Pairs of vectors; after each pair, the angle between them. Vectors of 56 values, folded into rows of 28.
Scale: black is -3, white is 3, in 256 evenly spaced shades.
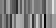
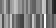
nearly opposite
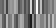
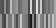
nearly parallel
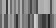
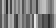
nearly parallel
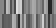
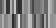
nearly opposite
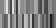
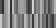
partly aligned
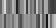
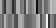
nearly opposite
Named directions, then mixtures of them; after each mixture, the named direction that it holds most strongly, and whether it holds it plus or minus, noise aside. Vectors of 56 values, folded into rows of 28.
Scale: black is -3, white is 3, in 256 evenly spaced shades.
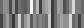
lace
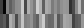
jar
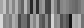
lace, minus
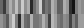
lace, minus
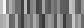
jar, minus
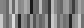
lace, minus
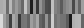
lace, minus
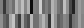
lace, minus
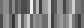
lace, plus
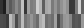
jar, plus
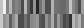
jar, minus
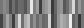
lace, plus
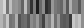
jar, minus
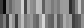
jar, plus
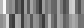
jar, minus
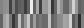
lace, plus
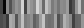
jar, plus
